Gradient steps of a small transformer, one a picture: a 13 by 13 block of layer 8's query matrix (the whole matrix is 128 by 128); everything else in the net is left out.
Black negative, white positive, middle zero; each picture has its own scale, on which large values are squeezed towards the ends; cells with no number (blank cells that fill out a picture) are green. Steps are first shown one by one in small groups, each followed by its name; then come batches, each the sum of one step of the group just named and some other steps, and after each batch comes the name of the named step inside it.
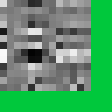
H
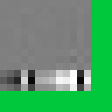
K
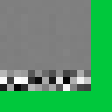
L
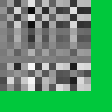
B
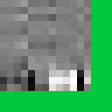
K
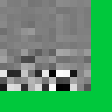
H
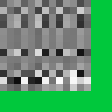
K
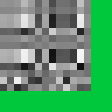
L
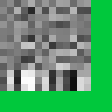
B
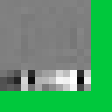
K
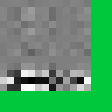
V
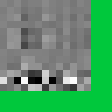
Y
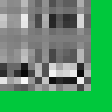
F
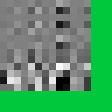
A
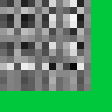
A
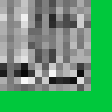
F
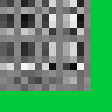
Y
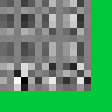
Y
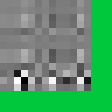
V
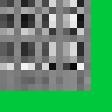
V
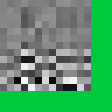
Y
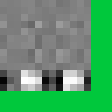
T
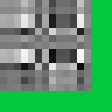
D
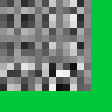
D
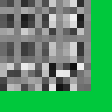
T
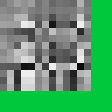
D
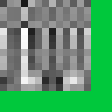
T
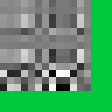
D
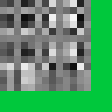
T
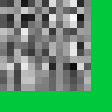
D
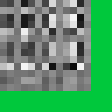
T
